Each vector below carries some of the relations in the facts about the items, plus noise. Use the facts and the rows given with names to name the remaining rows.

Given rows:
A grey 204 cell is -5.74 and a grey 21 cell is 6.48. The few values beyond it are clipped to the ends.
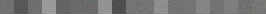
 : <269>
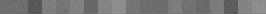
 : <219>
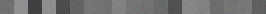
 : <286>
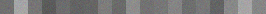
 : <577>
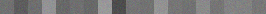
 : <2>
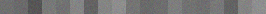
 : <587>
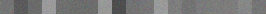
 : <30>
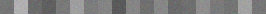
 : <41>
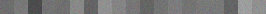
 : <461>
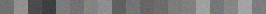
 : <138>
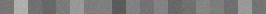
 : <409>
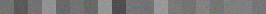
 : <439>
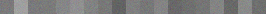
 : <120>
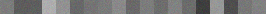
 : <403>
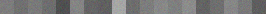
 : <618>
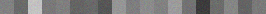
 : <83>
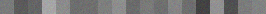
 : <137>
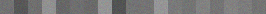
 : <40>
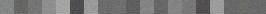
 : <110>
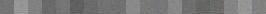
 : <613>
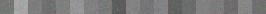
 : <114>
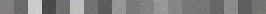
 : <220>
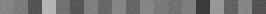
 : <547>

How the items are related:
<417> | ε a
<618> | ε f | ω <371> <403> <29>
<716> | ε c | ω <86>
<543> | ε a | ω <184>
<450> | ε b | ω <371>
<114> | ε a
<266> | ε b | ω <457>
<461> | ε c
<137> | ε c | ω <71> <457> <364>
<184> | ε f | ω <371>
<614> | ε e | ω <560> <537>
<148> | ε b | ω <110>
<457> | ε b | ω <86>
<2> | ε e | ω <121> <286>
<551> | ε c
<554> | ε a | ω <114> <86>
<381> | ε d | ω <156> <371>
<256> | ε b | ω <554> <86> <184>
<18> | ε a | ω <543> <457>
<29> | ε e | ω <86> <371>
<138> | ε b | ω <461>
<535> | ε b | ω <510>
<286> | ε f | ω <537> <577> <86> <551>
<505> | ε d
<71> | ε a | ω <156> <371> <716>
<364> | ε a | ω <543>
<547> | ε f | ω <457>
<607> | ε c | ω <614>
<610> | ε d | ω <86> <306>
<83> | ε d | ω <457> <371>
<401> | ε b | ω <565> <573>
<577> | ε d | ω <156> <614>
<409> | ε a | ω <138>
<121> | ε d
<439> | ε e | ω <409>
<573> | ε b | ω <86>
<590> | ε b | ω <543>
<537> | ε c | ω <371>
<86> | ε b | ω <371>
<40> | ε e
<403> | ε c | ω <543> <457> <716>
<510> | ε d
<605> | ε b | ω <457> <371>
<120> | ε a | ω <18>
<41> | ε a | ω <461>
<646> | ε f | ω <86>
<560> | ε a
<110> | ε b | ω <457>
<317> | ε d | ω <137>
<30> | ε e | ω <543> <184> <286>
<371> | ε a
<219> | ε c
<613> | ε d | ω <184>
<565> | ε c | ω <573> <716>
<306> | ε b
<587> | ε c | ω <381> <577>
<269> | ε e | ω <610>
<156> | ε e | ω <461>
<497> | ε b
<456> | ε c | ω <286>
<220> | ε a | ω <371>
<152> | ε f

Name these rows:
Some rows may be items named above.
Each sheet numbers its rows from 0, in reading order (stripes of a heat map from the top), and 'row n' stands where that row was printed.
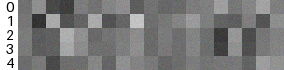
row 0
<138>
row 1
<537>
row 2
<403>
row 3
<137>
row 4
<461>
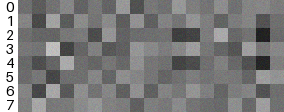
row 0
<614>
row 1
<605>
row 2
<573>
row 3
<381>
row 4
<716>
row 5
<461>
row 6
<605>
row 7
<543>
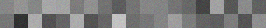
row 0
<18>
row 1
<537>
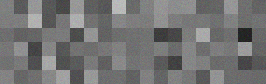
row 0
<184>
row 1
<71>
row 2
<573>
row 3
<152>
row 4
<646>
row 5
<266>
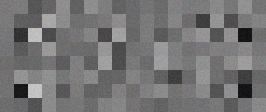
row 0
<590>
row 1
<137>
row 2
<86>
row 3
<30>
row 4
<156>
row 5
<554>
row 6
<29>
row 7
<565>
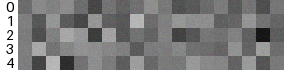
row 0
<610>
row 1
<184>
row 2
<457>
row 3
<364>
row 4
<450>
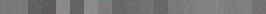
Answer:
<148>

